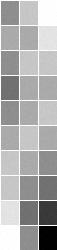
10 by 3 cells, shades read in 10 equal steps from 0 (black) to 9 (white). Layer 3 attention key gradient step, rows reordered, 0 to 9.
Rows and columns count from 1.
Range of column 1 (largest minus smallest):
5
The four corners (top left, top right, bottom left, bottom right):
5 9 9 0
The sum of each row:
21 20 19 16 18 19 18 16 14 14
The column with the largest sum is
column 1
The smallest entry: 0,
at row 10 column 3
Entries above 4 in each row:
3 3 3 2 3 3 3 2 1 2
